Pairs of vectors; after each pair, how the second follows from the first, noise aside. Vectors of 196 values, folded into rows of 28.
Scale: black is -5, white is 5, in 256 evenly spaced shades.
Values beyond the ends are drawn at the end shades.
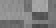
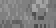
partly zeroed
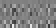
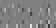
partly zeroed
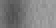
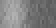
negated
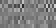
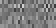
negated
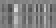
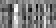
scaled up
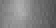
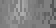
partly zeroed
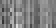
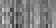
negated
